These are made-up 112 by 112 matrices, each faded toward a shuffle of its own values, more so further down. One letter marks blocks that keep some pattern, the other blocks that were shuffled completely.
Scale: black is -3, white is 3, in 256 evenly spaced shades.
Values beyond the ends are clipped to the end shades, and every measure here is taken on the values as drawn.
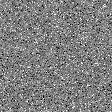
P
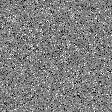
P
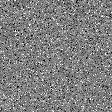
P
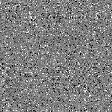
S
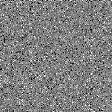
S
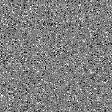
S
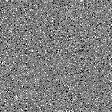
S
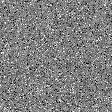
P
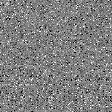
S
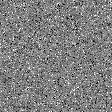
P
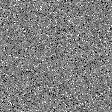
P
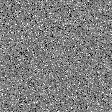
P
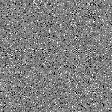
S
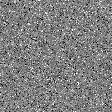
P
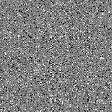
S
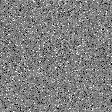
P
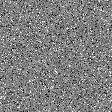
P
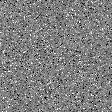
P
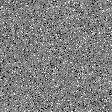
P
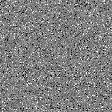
S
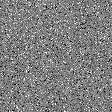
P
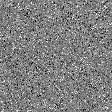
P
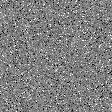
P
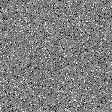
P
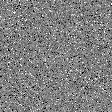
P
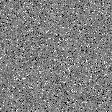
P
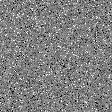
P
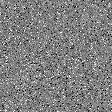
P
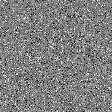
S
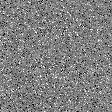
P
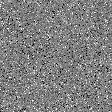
P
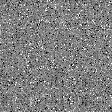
S
